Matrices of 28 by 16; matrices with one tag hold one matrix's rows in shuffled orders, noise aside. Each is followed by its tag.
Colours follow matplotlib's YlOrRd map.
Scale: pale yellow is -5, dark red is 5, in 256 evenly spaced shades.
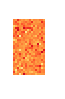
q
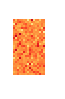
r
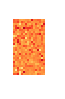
q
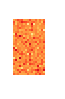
r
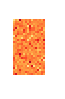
r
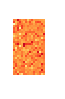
q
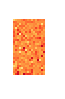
q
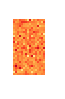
r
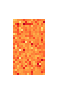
q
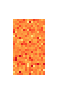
r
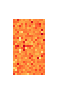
q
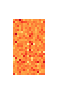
r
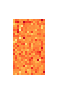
q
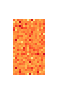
r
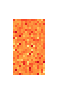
r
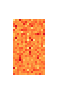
r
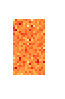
r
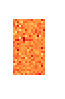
q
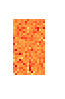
r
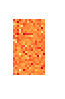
q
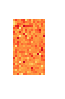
q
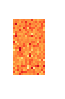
r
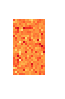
q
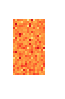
r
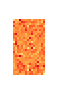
r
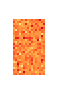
q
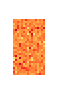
r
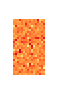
r
